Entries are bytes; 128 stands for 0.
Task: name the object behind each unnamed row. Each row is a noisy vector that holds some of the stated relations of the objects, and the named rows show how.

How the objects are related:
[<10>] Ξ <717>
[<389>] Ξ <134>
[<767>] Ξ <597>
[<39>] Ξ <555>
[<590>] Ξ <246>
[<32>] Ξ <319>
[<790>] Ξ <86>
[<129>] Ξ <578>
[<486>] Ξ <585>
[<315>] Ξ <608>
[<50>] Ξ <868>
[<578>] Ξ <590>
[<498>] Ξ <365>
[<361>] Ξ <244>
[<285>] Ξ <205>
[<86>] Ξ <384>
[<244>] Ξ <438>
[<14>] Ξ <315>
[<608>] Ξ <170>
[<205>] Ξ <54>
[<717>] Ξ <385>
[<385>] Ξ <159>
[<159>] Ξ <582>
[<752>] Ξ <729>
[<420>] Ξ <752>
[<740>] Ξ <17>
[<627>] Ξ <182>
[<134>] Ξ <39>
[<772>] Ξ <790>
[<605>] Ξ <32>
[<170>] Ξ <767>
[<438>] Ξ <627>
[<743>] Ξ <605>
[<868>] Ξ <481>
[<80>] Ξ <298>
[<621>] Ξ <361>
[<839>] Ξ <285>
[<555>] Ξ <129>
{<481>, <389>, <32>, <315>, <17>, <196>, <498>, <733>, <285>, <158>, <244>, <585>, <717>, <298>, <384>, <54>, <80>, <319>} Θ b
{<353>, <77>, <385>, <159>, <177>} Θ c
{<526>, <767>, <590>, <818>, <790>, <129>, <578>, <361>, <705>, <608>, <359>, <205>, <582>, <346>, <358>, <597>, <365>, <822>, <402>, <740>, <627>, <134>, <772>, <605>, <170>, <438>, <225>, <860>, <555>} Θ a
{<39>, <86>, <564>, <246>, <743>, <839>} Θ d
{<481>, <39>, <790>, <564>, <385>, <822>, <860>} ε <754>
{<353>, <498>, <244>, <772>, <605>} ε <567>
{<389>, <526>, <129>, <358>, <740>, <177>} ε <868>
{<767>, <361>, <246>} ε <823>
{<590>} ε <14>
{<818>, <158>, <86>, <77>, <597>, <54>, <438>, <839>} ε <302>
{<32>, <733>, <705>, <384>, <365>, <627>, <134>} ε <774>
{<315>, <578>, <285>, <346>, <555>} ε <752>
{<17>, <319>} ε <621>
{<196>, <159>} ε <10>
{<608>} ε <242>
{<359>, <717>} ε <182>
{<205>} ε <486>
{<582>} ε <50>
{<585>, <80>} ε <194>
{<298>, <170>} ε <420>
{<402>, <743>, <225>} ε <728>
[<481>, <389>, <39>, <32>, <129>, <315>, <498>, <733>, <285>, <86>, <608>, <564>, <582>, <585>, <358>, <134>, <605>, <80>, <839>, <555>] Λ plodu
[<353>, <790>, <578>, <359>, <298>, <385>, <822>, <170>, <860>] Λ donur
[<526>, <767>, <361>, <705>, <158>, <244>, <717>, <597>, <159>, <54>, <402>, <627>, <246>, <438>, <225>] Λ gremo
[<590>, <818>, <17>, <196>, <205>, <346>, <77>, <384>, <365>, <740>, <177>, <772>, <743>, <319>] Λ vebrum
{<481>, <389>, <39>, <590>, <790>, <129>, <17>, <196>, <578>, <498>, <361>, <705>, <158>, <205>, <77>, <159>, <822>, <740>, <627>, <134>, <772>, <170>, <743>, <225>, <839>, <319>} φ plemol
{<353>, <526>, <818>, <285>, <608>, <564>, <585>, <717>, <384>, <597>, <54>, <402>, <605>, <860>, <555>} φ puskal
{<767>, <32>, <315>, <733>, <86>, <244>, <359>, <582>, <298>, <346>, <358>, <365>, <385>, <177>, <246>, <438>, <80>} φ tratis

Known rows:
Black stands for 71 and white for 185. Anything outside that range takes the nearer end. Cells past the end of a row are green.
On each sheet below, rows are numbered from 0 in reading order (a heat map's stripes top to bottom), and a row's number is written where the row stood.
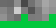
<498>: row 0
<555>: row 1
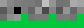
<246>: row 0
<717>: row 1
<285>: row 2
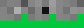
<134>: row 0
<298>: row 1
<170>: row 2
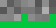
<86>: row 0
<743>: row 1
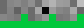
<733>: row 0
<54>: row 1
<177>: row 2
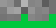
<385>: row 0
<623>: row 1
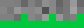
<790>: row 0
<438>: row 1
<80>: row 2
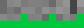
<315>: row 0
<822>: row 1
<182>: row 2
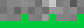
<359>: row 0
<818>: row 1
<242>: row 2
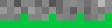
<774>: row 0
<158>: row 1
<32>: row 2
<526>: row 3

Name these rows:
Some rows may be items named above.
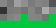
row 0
<564>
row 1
<134>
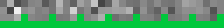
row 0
<752>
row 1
<623>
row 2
<77>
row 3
<729>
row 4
<159>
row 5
<196>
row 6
<605>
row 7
<205>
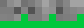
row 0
<767>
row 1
<608>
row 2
<860>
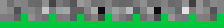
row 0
<205>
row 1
<498>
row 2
<868>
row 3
<481>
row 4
<10>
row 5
<481>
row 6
<389>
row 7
<205>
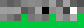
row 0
<50>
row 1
<582>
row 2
<420>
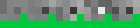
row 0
<358>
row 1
<346>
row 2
<597>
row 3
<14>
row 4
<585>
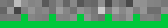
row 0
<717>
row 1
<623>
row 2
<158>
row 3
<498>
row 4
<302>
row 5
<590>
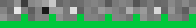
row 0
<389>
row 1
<384>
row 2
<621>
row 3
<129>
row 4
<134>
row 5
<486>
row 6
<196>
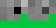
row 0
<365>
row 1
<244>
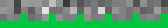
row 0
<182>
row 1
<353>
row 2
<839>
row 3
<486>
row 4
<627>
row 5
<39>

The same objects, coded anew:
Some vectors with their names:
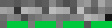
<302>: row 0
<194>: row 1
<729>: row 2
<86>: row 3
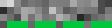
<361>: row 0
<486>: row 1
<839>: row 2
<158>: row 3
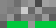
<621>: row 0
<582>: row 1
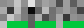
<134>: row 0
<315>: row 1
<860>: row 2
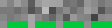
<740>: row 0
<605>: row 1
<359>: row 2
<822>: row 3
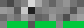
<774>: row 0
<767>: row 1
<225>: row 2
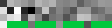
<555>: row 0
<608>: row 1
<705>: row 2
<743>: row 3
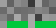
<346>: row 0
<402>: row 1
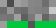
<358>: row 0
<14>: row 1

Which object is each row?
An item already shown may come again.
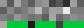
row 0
<365>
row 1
<159>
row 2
<177>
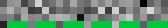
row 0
<159>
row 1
<717>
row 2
<86>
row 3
<285>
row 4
<590>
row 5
<353>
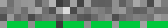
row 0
<498>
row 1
<481>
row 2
<77>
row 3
<298>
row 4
<481>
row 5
<365>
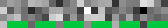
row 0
<590>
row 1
<627>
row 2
<564>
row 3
<39>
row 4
<818>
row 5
<438>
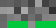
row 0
<302>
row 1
<54>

